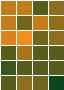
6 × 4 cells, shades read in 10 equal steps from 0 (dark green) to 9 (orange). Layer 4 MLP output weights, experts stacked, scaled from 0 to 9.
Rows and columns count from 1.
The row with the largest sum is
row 3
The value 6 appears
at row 4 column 2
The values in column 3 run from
3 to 7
